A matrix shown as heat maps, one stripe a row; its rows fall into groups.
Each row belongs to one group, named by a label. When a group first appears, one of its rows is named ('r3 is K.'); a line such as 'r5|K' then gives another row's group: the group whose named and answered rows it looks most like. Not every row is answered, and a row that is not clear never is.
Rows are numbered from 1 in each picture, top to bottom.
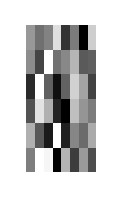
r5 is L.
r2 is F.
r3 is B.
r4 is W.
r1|L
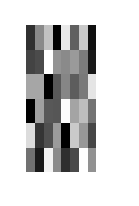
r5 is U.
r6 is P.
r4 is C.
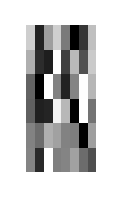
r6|F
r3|P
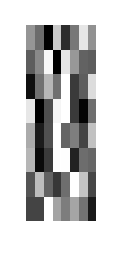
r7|B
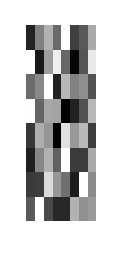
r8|W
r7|P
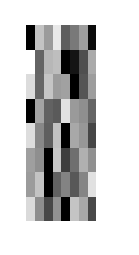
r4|C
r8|U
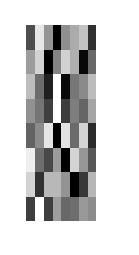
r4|L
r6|U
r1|B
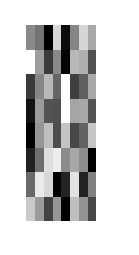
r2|U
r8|U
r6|F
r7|W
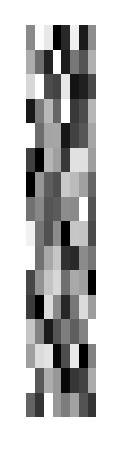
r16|F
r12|P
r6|P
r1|W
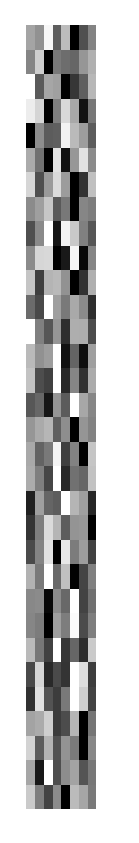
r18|L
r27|B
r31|F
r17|P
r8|P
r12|F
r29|W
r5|C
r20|C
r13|U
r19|L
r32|U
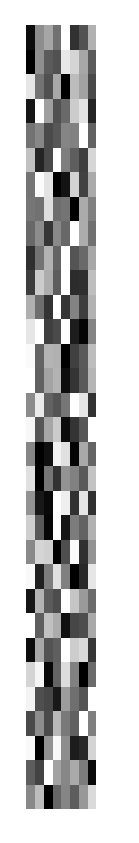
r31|F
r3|U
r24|C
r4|B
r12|L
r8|P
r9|B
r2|C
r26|C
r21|L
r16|B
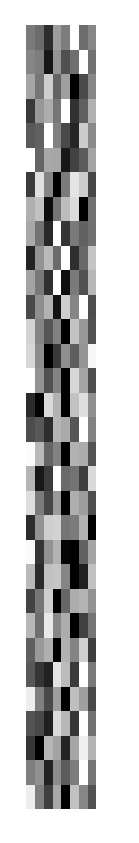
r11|L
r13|U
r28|U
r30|P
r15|U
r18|U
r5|P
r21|F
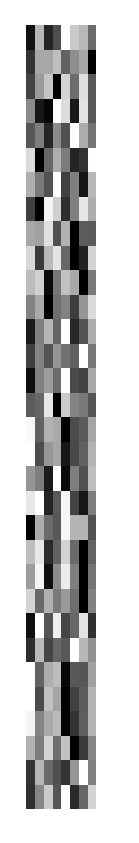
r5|B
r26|B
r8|P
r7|L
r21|C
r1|C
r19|L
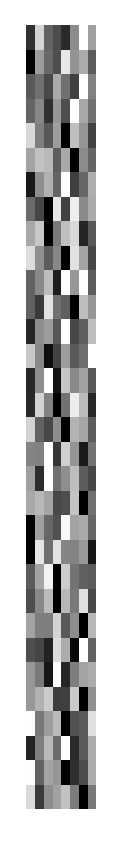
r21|C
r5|U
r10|U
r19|F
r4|B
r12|P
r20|W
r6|P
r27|L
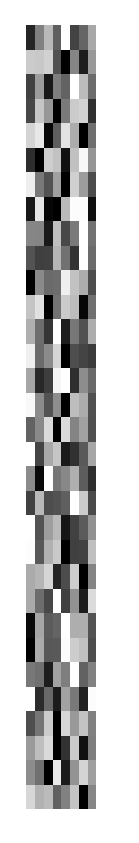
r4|B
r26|C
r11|C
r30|W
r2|W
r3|B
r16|U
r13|L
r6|P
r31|L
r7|U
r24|L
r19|F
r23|W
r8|B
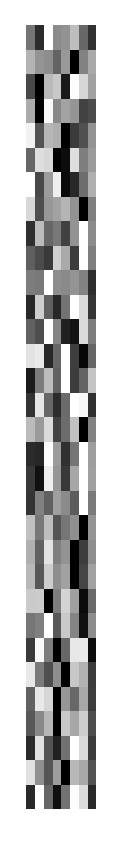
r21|W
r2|P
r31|U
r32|B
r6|W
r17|W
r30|B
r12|B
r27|U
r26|B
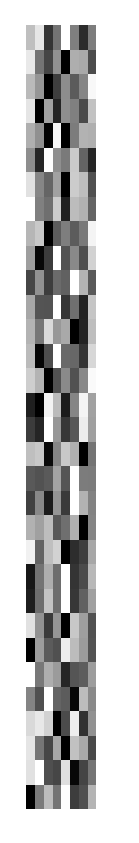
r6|F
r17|P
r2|U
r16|P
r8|U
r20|B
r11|B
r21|W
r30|U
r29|W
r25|U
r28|P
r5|L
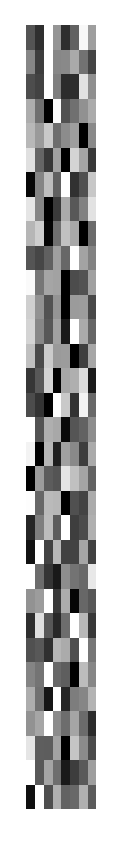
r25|B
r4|L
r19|C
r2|F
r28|L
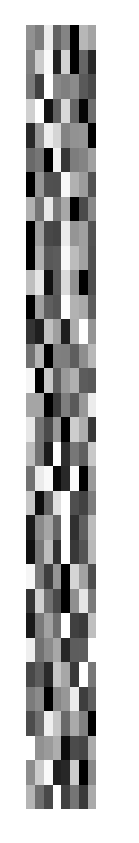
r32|L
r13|P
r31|W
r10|C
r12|C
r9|C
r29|F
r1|P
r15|F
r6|L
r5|F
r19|W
